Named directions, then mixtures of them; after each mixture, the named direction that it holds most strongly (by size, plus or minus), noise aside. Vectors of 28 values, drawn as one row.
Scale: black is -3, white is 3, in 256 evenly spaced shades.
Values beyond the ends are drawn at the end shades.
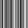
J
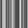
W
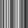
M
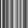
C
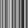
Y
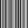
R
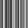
J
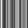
W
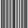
R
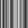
C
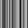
W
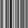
J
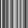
C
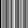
C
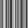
J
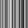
Y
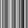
Y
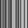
R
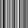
J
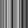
M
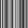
Y
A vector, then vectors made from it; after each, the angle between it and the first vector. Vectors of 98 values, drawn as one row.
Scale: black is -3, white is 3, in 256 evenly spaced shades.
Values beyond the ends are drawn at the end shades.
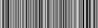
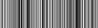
partly opposed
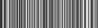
nearly opposite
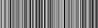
orthogonal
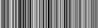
orthogonal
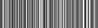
nearly opposite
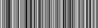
partly aligned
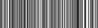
nearly opposite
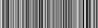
nearly parallel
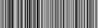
orthogonal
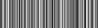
nearly opposite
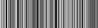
orthogonal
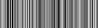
orthogonal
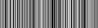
orthogonal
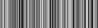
partly opposed
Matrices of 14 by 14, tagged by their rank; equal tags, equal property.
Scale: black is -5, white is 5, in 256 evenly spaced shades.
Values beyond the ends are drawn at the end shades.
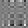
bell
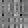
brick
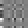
bell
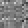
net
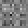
brick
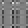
bell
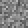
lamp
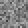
lamp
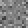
net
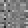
brick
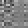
brick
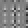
bell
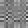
brick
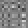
brick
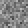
lamp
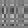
bell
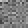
net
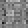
net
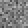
lamp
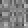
net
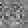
net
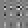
bell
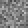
lamp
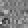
net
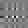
bell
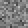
lamp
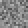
lamp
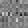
brick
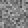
lamp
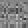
net
